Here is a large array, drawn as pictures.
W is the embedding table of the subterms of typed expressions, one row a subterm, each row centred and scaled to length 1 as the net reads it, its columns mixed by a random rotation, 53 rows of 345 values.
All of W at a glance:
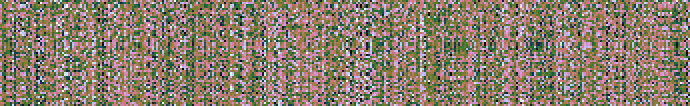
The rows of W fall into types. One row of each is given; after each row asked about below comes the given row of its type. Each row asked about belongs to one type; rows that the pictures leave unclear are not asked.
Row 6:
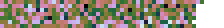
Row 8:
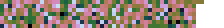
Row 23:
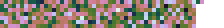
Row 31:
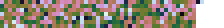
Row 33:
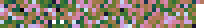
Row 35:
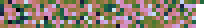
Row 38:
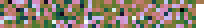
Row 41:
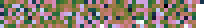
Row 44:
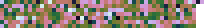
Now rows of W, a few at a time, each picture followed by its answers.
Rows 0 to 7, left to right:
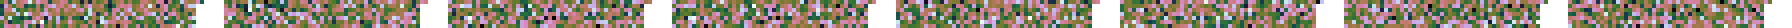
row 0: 35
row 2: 44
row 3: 44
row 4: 38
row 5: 31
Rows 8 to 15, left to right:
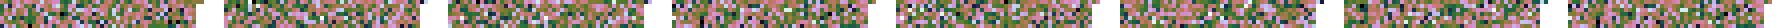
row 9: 23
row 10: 38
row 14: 35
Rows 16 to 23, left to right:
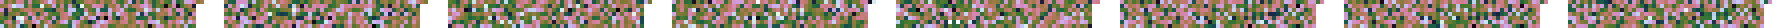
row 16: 44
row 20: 33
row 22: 31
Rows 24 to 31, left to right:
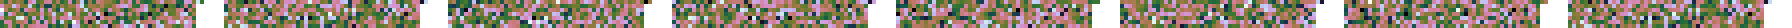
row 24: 33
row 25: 31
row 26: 41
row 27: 44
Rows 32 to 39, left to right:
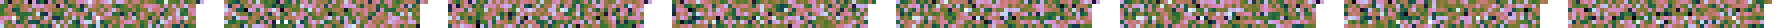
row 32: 38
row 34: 8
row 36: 44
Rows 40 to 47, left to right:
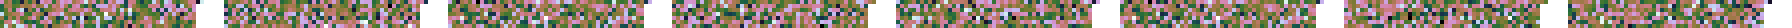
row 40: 31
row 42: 38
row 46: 6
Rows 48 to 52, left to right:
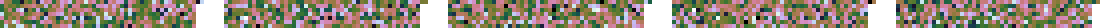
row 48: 31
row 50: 38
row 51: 41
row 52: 35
